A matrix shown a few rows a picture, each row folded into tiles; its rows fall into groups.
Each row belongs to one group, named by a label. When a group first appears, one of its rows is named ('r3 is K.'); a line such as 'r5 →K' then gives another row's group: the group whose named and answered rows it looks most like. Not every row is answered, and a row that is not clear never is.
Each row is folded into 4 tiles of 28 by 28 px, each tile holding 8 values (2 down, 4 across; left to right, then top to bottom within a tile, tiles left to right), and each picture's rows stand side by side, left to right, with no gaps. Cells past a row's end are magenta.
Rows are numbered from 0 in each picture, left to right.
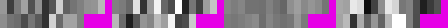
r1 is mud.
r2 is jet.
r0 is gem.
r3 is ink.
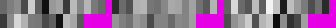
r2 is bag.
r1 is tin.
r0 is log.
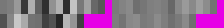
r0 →log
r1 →jet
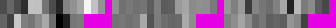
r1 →jet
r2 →log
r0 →jet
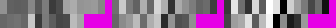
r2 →bag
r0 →jet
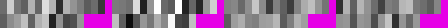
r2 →log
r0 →bag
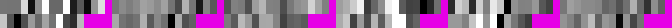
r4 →bag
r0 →mud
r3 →ink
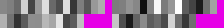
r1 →mud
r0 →mud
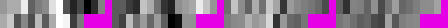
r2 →bag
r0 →ink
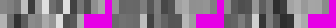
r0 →mud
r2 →jet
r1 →jet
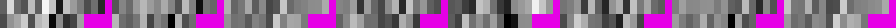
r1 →tin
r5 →log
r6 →tin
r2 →gem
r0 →bag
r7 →gem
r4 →jet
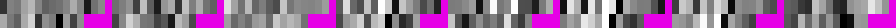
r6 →bag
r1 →log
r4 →mud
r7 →jet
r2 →gem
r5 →bag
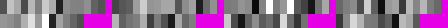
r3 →log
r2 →mud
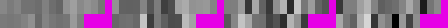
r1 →jet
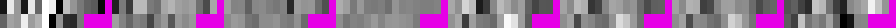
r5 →ink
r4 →ink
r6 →ink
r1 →tin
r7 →jet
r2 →log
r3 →gem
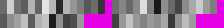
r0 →bag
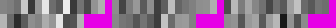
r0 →mud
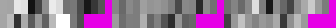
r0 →ink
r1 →tin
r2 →log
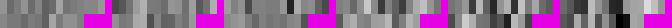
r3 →log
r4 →log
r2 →log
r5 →jet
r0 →gem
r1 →tin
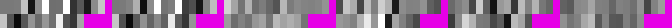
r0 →mud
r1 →mud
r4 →log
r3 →bag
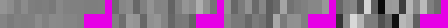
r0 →gem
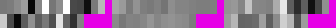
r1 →gem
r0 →mud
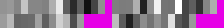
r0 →ink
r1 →mud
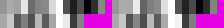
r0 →ink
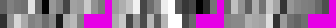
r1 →ink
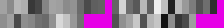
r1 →bag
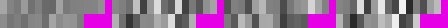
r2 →jet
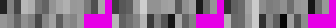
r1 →tin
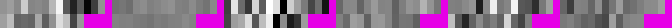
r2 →bag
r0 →ink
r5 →gem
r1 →tin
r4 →mud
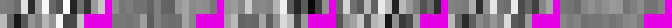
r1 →jet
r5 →tin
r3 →bag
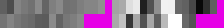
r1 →ink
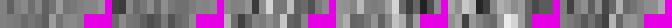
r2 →mud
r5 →gem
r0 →gem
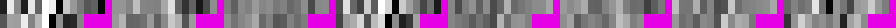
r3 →bag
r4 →gem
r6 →gem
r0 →bag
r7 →log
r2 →tin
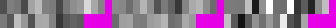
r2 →mud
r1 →log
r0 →jet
